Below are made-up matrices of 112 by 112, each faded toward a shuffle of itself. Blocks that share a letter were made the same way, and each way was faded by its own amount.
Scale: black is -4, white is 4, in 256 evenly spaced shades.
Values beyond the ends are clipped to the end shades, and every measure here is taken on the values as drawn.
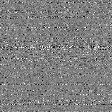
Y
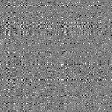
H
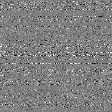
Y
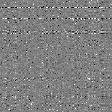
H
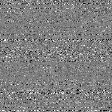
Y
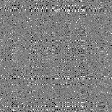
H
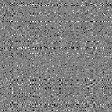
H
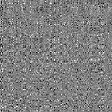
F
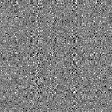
F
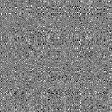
F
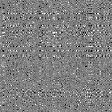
H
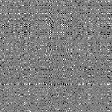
H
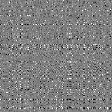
H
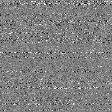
Y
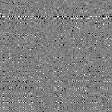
H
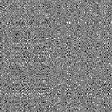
F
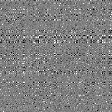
H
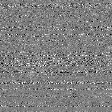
Y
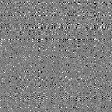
H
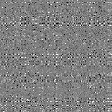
H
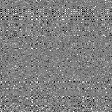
H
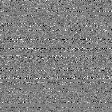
Y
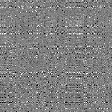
H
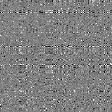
H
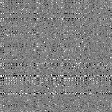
H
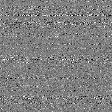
Y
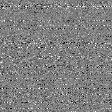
Y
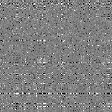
H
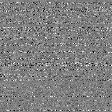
Y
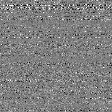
Y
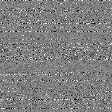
Y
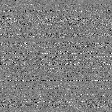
Y
